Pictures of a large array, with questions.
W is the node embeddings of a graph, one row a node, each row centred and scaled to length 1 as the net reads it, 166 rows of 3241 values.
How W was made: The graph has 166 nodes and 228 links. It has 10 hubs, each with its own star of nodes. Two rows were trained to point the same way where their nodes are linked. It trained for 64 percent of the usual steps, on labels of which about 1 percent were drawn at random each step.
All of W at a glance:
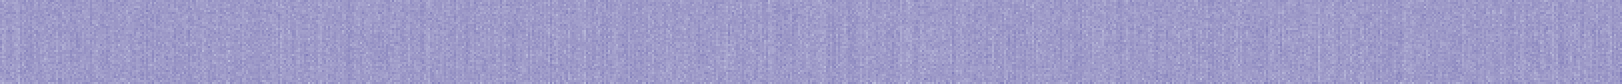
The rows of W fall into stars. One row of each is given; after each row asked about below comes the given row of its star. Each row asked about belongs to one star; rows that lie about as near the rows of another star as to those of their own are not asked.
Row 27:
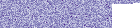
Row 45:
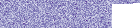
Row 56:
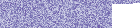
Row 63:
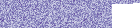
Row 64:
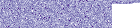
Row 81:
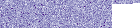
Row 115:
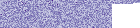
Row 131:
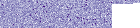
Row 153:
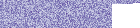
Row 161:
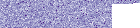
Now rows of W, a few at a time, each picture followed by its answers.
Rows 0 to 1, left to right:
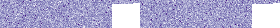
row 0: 161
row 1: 131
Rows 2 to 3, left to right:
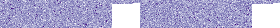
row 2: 81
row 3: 131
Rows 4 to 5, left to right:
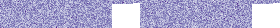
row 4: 56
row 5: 115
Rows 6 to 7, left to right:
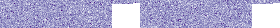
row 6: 45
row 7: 63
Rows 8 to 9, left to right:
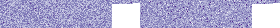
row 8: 131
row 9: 161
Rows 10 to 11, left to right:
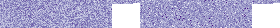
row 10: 56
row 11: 64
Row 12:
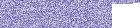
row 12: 81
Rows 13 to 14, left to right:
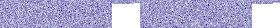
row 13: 45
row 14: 64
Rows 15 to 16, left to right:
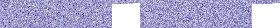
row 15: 161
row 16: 153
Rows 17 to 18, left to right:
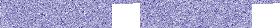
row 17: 115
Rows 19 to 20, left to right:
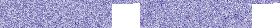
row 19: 56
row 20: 63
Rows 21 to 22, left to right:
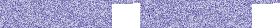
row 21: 64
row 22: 81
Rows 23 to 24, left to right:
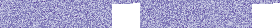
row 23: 115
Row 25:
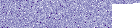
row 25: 27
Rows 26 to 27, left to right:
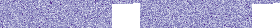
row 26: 63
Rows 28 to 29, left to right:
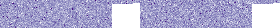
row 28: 56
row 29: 45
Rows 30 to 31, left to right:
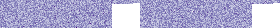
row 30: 45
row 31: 63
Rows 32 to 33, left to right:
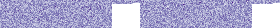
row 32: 64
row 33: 131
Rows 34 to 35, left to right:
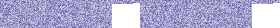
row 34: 63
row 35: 45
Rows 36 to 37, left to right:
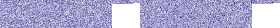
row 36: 45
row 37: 45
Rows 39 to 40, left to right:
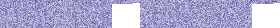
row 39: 56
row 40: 153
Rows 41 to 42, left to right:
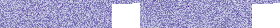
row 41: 131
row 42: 63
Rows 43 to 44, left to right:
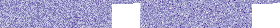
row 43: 153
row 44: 115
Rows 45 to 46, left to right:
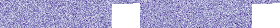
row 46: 131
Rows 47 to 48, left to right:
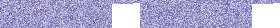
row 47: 27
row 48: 63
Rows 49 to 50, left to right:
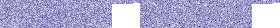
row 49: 63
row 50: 81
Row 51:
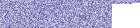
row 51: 64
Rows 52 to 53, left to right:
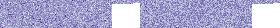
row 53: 45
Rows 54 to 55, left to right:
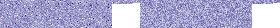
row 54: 64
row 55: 115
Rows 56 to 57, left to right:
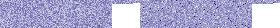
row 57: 27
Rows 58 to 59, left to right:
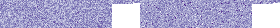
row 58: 56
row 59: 115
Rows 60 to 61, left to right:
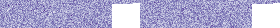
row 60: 131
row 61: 64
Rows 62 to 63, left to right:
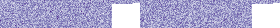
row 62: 81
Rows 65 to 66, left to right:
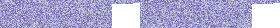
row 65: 81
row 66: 63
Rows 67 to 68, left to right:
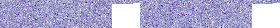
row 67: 131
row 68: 115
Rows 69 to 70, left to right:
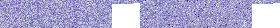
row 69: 115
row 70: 81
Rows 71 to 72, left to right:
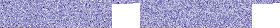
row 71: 161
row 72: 161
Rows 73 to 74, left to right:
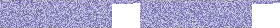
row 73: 27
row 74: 64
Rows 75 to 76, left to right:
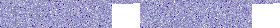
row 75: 153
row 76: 56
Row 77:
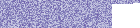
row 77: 63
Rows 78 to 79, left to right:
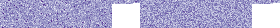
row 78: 115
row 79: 131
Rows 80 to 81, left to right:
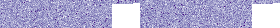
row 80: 161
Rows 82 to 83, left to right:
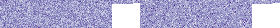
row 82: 45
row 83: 81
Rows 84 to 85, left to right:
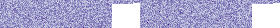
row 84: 64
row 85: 27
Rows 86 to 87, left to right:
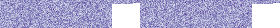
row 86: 115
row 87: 45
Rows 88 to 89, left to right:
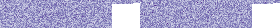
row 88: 45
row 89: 27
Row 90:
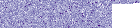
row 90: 45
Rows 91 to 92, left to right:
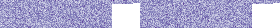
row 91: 153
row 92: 27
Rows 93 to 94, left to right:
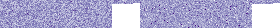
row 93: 27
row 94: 153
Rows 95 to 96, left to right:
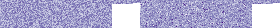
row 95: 115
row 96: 115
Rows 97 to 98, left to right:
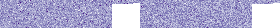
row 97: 161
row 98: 81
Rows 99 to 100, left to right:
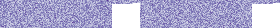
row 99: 131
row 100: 64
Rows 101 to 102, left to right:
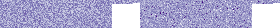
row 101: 131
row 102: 153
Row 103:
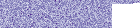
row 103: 153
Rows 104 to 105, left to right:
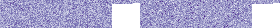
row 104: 56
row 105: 63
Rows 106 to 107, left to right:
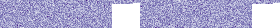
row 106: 131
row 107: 81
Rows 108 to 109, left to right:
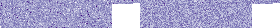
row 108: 153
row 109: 115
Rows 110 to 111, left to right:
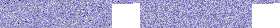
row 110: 45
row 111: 45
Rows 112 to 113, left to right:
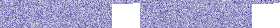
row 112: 81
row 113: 161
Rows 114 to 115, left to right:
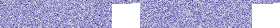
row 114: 131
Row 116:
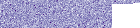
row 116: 81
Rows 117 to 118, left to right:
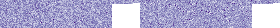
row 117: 131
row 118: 45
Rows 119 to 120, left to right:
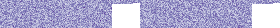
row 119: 115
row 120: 153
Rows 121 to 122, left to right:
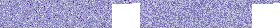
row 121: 131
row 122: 64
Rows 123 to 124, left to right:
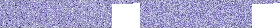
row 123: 81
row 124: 45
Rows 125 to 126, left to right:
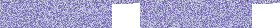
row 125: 161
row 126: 115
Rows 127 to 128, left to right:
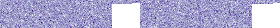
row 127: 64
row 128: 63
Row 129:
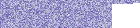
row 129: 63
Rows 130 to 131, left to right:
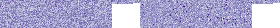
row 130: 45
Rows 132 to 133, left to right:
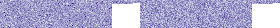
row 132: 64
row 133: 64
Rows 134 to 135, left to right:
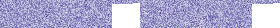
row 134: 131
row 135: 153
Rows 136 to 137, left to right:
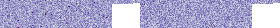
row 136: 45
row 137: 63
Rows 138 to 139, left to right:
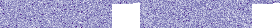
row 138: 115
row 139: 153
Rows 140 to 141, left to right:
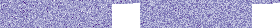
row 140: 161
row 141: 131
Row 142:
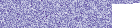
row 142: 27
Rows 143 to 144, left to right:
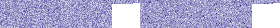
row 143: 63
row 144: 161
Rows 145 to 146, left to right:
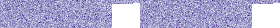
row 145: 63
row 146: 63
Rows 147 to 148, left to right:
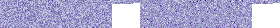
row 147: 115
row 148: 27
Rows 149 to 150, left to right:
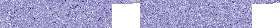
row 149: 56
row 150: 81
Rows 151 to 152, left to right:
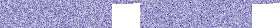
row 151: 64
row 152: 115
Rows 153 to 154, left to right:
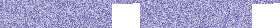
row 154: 63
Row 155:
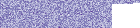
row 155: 63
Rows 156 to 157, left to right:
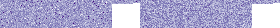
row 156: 27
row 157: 81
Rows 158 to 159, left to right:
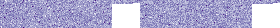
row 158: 81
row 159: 81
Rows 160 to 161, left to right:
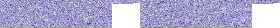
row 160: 45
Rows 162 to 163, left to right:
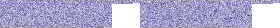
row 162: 56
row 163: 63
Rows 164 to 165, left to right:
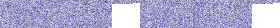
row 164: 56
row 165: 131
